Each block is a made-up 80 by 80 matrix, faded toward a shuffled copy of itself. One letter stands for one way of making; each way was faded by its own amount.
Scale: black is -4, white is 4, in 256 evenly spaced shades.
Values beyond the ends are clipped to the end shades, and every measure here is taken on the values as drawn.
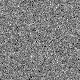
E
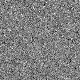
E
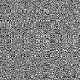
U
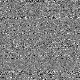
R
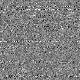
R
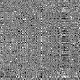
U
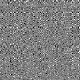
U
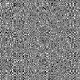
U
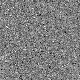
E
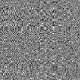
U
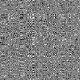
U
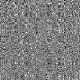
U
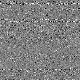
R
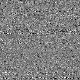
R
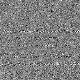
R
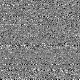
R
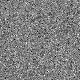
E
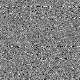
R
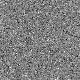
E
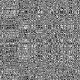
U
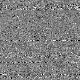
R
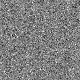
E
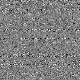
R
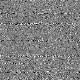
R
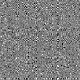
U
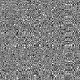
U
